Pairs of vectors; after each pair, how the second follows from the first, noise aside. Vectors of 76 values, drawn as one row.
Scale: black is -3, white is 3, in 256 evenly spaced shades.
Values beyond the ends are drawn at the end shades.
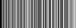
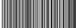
negated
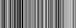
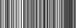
negated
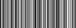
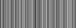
shrunk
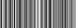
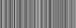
shrunk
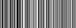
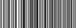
negated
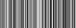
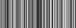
negated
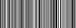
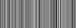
shrunk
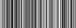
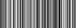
negated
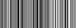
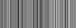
shrunk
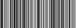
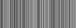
shrunk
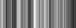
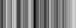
negated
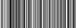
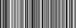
negated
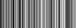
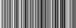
negated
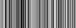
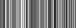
negated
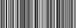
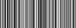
negated
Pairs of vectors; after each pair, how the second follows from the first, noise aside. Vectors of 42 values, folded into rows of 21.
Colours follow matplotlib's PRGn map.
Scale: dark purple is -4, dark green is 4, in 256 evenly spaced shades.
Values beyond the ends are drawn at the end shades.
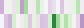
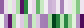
scaled up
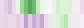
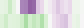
negated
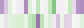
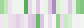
negated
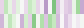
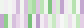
reversed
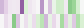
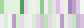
negated
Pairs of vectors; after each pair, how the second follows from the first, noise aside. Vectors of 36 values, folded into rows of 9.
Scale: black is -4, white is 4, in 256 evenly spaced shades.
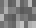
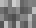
reversed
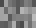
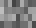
reversed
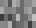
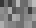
wrapped around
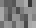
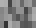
reversed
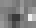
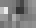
reversed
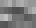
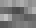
copied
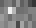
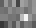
reversed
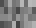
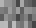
reversed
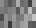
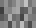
wrapped around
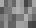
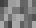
reversed
